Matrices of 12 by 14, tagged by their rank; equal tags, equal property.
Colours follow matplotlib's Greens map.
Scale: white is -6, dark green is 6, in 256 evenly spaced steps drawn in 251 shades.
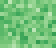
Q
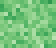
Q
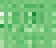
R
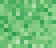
Q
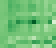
R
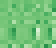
R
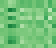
R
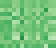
R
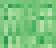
R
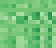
R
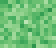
Q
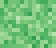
Q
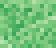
Q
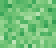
Q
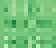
R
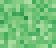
Q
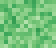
Q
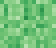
R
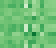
R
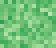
Q
